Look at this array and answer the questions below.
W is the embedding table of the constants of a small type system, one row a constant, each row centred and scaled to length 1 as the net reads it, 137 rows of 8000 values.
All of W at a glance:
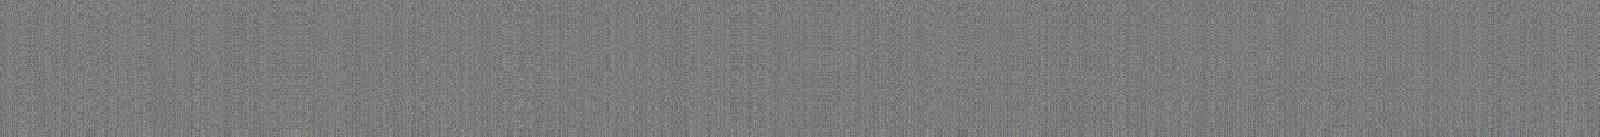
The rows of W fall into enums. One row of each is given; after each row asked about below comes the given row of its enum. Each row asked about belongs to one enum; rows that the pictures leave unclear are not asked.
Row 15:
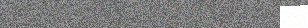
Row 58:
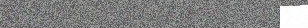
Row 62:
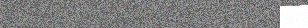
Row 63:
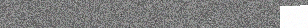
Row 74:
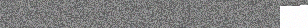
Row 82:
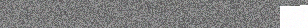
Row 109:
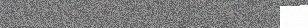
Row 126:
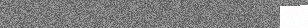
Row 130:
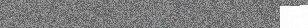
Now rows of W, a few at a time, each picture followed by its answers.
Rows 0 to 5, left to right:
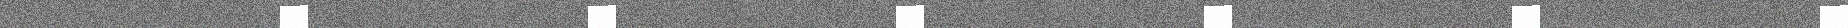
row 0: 126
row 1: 63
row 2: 15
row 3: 15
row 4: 82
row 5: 82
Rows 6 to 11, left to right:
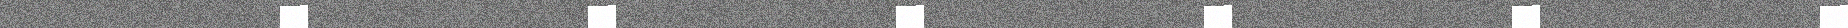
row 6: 126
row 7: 130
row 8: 130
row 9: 109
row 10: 74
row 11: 126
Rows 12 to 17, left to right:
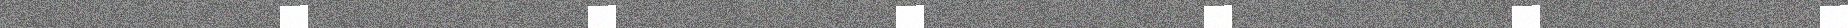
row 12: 63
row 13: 63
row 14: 15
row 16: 130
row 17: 62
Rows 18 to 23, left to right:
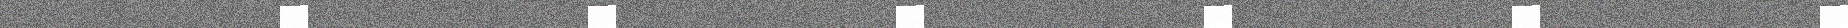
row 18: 15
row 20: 62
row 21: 109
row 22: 62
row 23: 74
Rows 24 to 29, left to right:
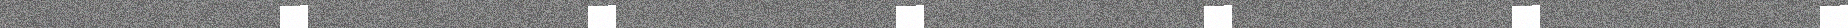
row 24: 63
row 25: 15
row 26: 82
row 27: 130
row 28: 62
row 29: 109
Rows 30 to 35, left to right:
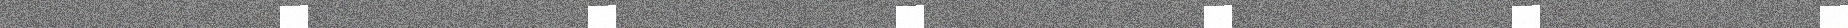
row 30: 63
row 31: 58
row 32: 74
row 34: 58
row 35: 15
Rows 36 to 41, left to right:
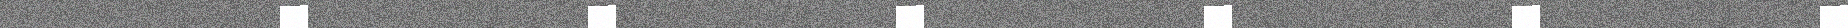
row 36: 82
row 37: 74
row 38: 58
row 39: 82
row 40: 63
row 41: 74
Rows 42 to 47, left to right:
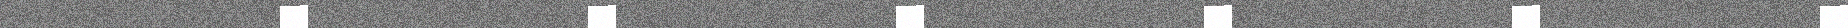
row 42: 130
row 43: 126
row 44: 63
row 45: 62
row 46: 58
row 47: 82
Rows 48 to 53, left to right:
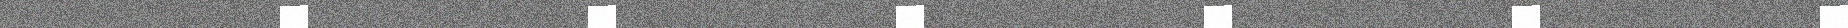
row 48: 82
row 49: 126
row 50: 63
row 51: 58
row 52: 130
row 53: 130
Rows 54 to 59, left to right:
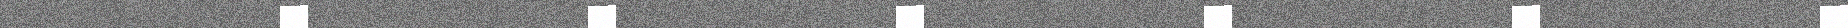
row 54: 15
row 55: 74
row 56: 58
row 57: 15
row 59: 62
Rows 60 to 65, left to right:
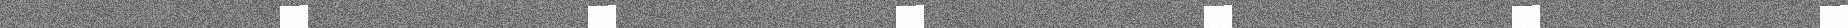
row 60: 130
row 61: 58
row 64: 74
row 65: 74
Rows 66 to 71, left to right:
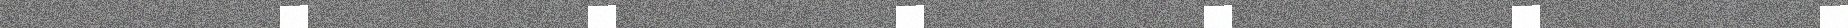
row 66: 58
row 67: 15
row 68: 58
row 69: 15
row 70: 58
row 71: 63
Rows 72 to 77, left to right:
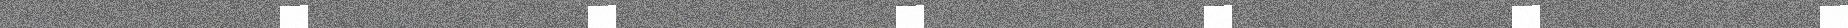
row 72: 82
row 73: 63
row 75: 82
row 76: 63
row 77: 63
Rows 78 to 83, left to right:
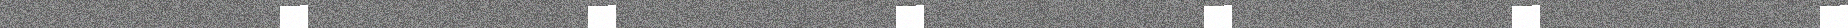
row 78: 126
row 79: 126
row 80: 74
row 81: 15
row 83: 109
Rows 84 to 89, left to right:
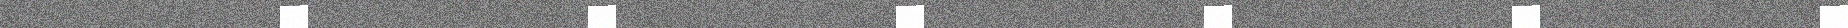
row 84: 58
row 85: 126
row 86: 63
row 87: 126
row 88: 62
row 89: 130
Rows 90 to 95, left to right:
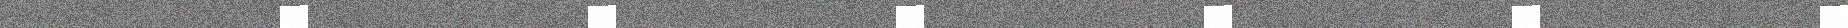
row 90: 130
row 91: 63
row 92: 82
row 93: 62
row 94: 63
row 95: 74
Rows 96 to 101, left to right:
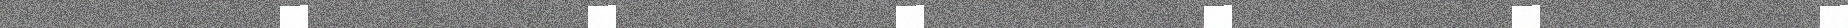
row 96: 82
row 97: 15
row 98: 15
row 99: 126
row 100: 82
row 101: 126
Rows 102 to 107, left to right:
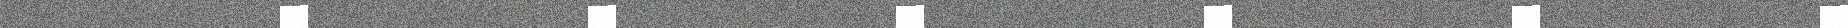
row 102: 62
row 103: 62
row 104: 126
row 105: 62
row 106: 74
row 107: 74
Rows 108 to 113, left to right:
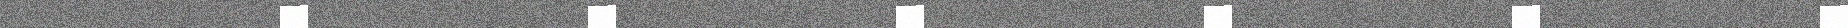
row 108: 74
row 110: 58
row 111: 82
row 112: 15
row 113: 15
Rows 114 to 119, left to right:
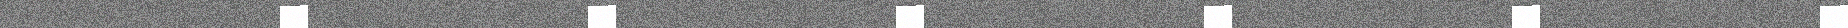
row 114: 82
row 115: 63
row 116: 74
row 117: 15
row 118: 74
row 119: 15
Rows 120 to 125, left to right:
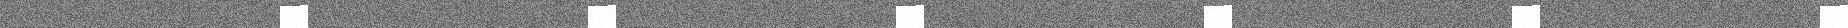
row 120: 74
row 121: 109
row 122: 109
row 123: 63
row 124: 82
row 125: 126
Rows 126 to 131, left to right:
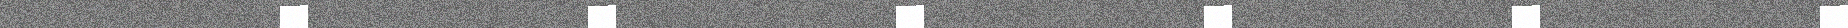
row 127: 74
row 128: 63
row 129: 130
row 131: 130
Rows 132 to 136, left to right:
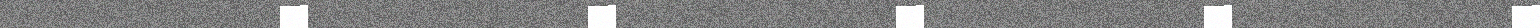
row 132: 82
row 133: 74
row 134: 130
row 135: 82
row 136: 130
